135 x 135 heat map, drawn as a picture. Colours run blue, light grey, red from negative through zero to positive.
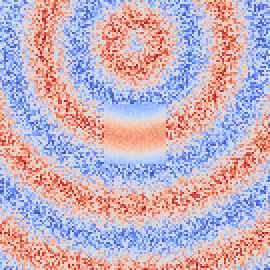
There is no overall slope. The centre is the smoothest part. Rings spread out from the top middle. An odd patch, calmer than its surroundings, sits in the centre.
